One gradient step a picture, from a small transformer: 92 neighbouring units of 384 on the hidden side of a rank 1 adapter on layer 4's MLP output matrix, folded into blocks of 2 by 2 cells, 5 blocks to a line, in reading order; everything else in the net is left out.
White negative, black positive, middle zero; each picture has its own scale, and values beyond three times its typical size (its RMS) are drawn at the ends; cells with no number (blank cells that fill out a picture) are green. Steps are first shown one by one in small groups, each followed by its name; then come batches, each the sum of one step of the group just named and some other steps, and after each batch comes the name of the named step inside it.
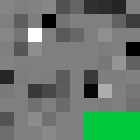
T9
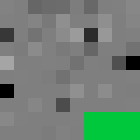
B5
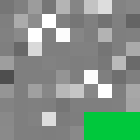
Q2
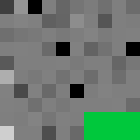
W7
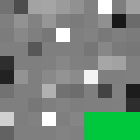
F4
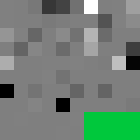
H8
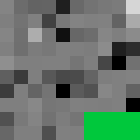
T9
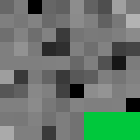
W7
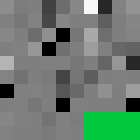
H8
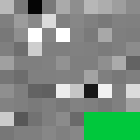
Q2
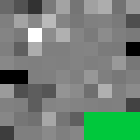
Q2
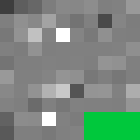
Q2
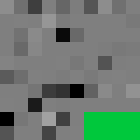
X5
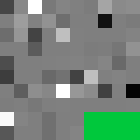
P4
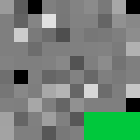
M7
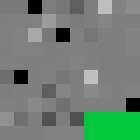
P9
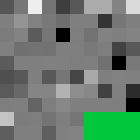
P4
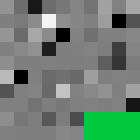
P9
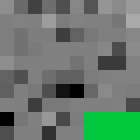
X5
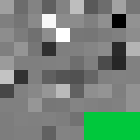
M7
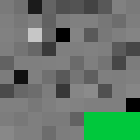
M7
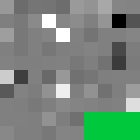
M7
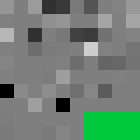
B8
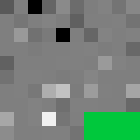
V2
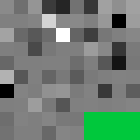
B8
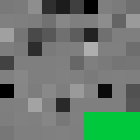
B8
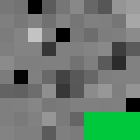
V2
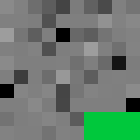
B8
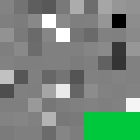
V2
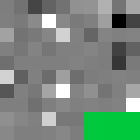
V2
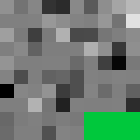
B8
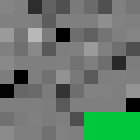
B8
